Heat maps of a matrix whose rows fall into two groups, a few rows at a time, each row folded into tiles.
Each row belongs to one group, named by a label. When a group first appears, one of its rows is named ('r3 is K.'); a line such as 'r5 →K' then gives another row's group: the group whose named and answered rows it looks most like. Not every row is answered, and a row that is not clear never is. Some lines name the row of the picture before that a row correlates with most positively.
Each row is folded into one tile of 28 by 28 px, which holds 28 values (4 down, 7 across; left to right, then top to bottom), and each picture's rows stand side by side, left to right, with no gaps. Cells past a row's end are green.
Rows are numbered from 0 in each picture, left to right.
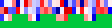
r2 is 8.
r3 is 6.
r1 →6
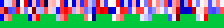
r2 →8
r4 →8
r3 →6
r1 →8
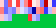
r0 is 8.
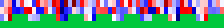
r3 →6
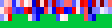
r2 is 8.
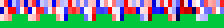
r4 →6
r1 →8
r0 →8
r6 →6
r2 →6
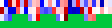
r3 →8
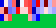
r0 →8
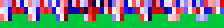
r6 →8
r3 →8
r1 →6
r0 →6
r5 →6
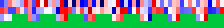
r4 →8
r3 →8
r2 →8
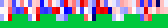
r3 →6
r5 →8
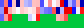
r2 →8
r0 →8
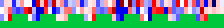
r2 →8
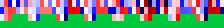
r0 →8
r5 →8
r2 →6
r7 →6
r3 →6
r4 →8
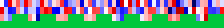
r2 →8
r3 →8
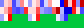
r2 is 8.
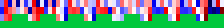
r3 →6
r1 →8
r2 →6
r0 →8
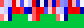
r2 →6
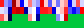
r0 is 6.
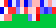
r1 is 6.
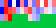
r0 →8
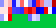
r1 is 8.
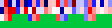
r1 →8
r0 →8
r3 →8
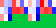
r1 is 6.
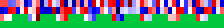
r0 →8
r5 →8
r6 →8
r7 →8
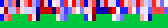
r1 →6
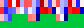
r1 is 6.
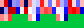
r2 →6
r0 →8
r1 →6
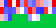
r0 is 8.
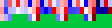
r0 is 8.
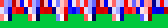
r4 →6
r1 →6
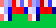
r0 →6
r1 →6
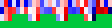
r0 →8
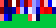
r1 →6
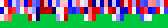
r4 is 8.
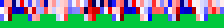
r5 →6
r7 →6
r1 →8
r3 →8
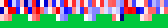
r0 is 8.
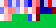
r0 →8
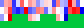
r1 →8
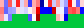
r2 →6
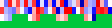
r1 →8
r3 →6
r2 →8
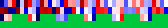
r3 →6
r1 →6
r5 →6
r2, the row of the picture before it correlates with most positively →0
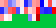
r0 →8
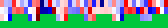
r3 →8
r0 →6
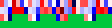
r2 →8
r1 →6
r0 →6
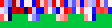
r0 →6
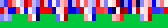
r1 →6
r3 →6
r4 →8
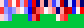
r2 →8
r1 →8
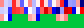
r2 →8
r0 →6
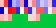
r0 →8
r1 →8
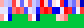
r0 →6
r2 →8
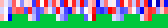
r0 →6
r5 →8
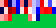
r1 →6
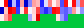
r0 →8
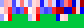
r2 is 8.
